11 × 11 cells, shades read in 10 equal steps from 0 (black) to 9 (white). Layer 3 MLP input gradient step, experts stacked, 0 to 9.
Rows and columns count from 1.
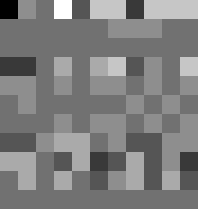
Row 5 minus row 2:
1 1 0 1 0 1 0 -1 0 0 1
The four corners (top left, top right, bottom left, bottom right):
0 7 4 4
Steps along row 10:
up down up down down up up down up down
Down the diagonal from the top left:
0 4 4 6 4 4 5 3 3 6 4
